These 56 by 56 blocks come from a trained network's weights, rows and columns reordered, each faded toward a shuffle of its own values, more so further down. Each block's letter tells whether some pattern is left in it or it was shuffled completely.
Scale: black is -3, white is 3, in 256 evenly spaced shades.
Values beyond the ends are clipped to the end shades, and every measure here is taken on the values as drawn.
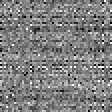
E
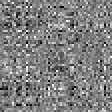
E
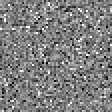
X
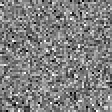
X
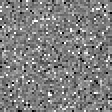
X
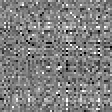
E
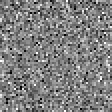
X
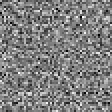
E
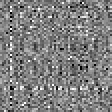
E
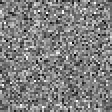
X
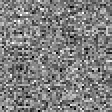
E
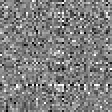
E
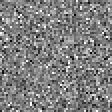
X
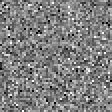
X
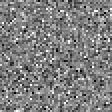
X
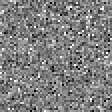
X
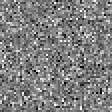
X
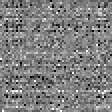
E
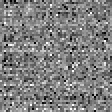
E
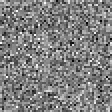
X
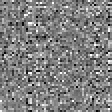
E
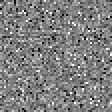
X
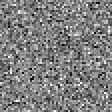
X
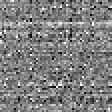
E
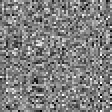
E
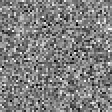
X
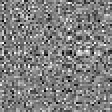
E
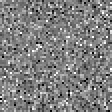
X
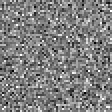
X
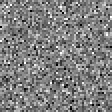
X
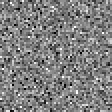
X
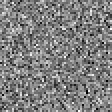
X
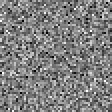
X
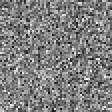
X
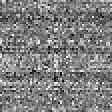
E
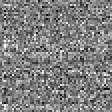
E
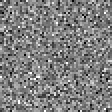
X
